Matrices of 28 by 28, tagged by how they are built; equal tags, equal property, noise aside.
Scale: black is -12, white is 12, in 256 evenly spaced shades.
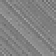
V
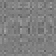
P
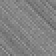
V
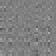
P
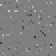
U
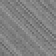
V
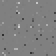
U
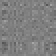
P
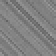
V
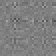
P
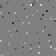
U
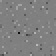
U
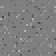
U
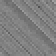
V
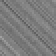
V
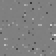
U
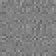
P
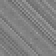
V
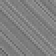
V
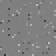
U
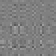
P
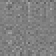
P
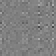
P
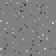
U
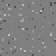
U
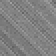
V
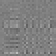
P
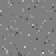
U
